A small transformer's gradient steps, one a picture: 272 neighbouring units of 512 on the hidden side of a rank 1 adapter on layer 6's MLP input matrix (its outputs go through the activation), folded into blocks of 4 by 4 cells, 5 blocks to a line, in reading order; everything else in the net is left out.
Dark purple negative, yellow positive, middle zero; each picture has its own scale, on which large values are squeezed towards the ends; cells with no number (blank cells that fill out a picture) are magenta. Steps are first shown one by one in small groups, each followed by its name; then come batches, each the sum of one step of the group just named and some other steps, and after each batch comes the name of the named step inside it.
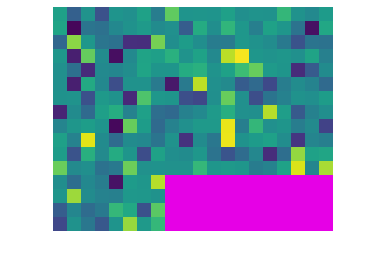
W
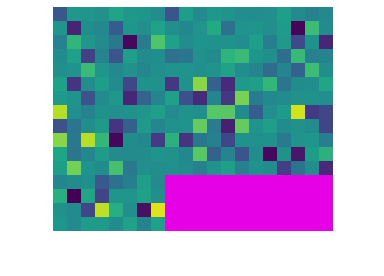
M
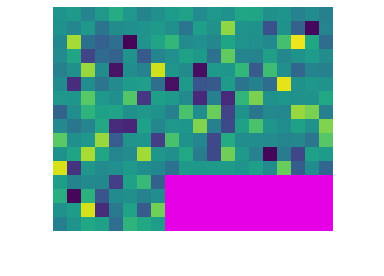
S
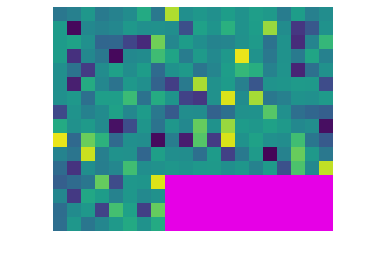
W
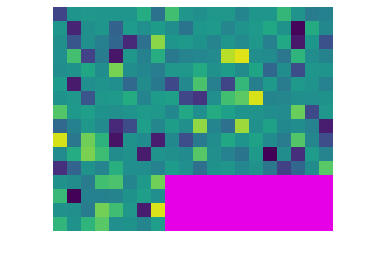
M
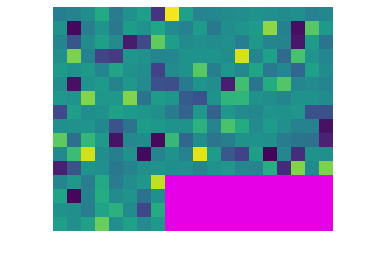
M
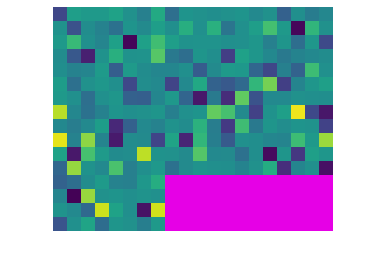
M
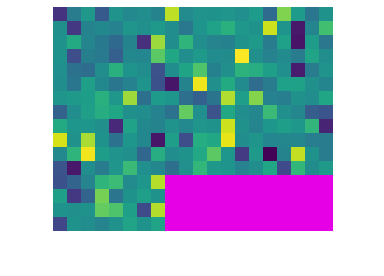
W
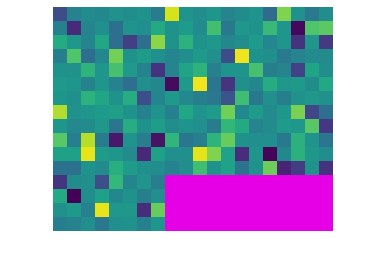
M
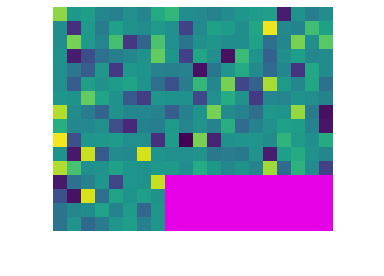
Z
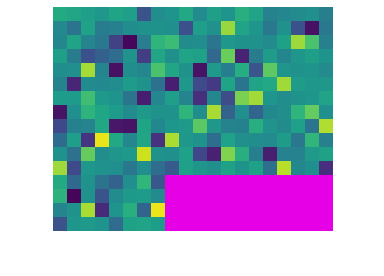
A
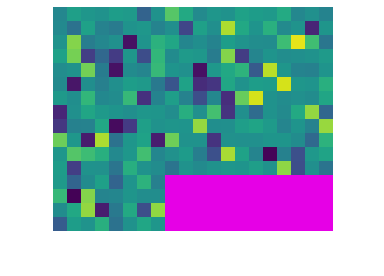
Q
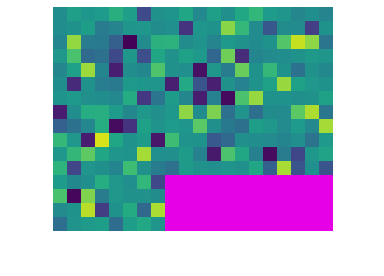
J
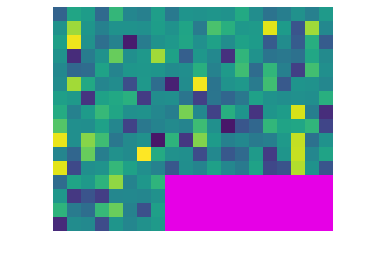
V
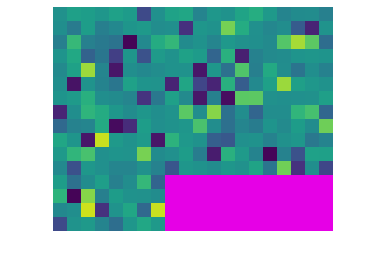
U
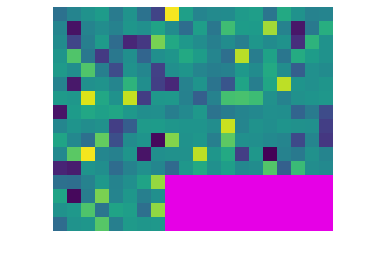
A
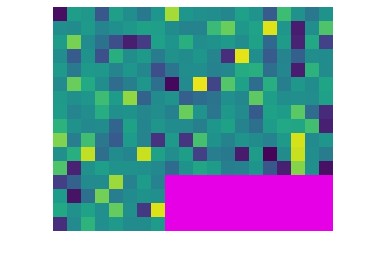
V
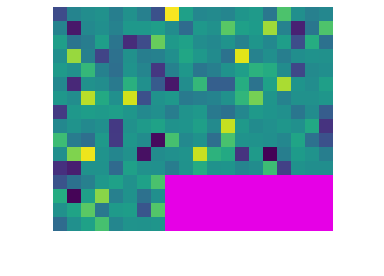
Q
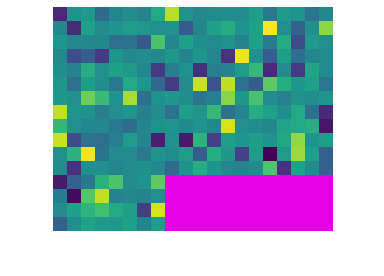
Z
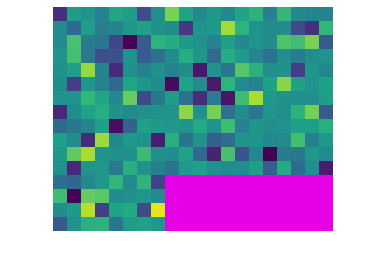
J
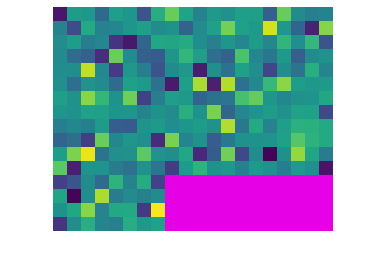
A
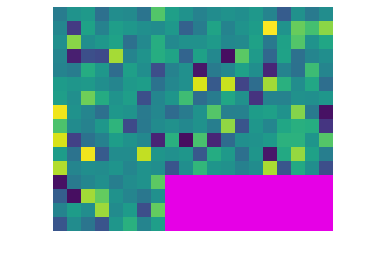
Z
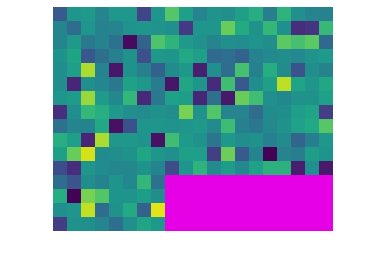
U
